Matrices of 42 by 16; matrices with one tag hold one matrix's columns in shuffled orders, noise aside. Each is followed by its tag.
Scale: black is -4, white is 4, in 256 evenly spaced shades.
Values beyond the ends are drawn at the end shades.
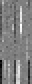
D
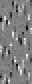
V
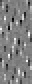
V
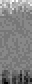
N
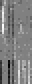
D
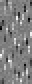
V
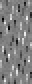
V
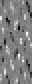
V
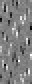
V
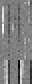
D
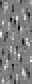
V
